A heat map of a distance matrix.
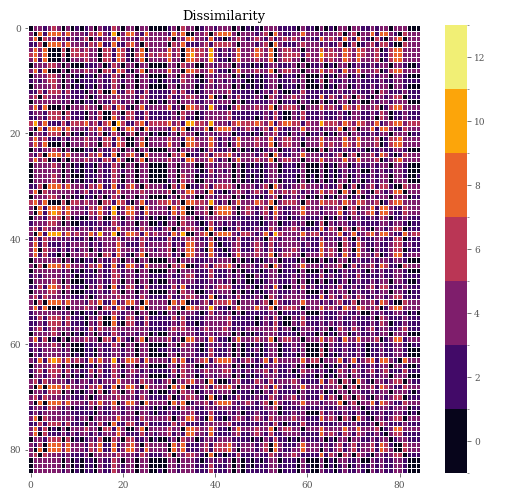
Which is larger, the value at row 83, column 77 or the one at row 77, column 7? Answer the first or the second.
the second
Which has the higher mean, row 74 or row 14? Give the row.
74
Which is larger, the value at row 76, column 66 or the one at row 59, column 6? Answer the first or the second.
the first
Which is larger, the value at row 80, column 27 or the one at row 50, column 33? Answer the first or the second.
the second
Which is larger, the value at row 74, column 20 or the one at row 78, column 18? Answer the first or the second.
the second
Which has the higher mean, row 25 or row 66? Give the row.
25
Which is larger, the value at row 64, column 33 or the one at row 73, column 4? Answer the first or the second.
the first
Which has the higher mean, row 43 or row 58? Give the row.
43
